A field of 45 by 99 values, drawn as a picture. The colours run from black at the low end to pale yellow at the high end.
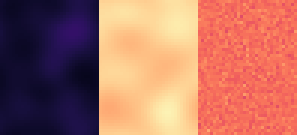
It is made of 1 by 3 panels. Panel 1,1: very low, smooth, faint in contrast. Panel 1,2: very high, smooth, faint in contrast. Panel 1,3: high, fine-grained, faint in contrast.
